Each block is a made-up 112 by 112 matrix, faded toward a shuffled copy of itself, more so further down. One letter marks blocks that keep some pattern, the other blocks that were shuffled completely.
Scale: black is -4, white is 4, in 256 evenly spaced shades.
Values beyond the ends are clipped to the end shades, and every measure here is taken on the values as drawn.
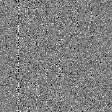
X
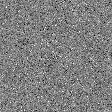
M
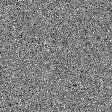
M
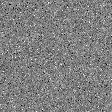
M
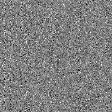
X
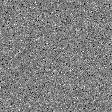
M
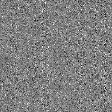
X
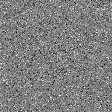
M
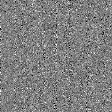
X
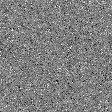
M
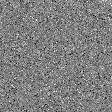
M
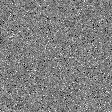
M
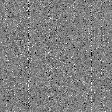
X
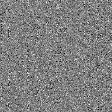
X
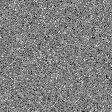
M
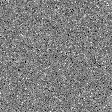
M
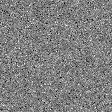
M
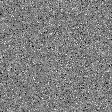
M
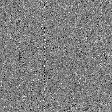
X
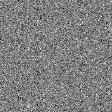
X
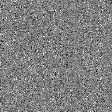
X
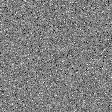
M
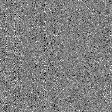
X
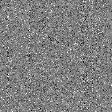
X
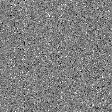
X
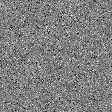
M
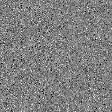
X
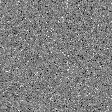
M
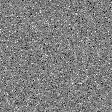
M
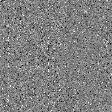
X
